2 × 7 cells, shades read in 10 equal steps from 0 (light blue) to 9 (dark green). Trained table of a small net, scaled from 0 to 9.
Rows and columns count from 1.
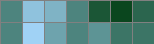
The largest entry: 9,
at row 1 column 6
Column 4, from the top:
5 5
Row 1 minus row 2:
0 1 -1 0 4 3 1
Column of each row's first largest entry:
6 6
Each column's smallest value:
5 0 2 5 4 6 6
